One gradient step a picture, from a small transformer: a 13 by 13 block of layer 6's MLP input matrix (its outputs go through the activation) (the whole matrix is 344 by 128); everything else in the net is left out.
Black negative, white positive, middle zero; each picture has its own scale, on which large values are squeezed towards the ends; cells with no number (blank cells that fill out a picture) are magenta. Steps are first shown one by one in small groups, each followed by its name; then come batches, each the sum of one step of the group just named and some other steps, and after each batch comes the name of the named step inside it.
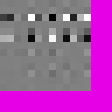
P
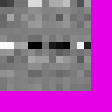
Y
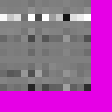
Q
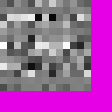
Q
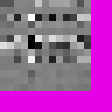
Y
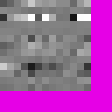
Q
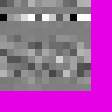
Y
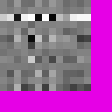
Q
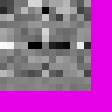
Y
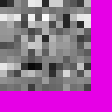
Q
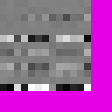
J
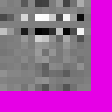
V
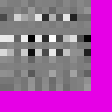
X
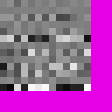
J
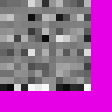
J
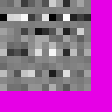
V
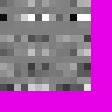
J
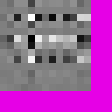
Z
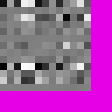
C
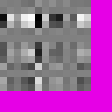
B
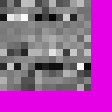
C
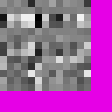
B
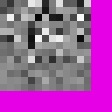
Z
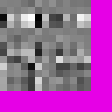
B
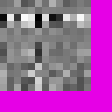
B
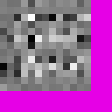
Z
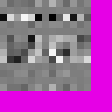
Z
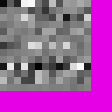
C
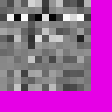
Z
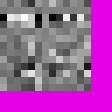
B
